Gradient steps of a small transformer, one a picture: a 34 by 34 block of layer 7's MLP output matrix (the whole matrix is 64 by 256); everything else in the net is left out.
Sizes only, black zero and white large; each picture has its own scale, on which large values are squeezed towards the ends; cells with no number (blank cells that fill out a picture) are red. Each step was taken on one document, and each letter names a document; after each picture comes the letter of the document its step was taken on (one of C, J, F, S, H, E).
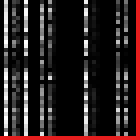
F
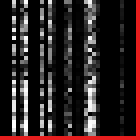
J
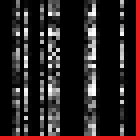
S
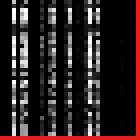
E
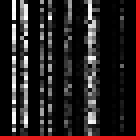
J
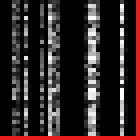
S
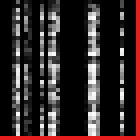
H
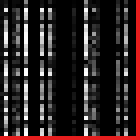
F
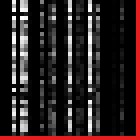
E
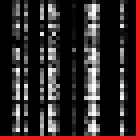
H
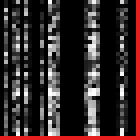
H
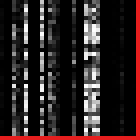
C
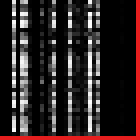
E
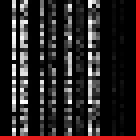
E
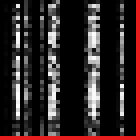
H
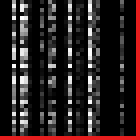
E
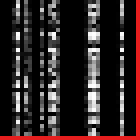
H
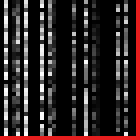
F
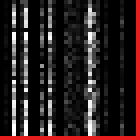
J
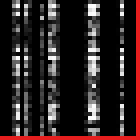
H
